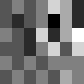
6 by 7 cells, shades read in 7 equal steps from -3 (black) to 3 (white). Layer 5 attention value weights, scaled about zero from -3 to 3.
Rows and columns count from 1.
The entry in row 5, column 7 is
0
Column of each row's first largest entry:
5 6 7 5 1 6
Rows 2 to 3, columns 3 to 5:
-1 0 -3 / -2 2 -2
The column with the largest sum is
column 6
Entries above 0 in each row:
2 1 3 2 0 1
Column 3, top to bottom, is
-1 -1 -2 -2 0 -1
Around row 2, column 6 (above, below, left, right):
1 1 -3 -2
